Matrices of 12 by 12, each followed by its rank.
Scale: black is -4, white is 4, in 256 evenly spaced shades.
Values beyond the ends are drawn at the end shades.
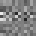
two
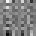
two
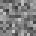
full rank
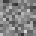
full rank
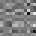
two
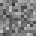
full rank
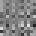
two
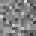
full rank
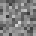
full rank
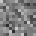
full rank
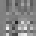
two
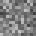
full rank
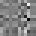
two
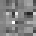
two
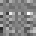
two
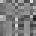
two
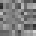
two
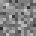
full rank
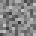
full rank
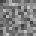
full rank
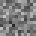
full rank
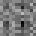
two
